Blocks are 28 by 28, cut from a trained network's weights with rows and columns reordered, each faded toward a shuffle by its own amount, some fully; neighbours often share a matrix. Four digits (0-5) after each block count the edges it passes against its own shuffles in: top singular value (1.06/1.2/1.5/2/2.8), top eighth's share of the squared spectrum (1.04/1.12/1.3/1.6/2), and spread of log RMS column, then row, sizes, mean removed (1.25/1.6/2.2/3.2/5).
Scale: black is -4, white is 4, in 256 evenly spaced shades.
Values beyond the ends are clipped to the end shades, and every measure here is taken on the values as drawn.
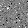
0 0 0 0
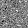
0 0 0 0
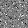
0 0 0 0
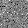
0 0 0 0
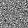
2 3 0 1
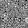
2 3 0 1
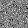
1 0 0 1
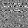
3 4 0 2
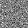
2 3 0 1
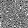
1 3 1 0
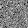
1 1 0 0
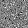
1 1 0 0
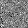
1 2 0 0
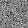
1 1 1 0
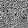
2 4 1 1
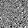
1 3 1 1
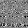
3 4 0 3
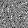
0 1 0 0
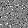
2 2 0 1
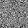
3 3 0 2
